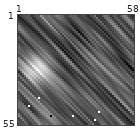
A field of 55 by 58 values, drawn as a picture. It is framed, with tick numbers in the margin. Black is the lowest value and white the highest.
No row or column stands out. Streaks slant down to the right. The middle left is the ninth with the highest average. Most values sit low, with a long tail of high ones. One bump rises in the middle left. Six lone cells stand out: five far higher and one far lower than their neighbours.
